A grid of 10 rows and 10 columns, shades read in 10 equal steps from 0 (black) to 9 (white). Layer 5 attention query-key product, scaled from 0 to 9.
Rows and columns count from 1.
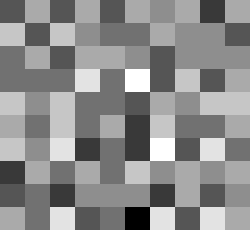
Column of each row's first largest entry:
2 1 2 6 1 3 7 6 8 3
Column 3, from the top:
3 7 3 4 7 7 8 4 2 8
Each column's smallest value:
2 3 2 2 3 0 2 3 2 3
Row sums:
46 49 48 52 55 50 52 51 40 50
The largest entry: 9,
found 2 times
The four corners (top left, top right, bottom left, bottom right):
3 6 6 6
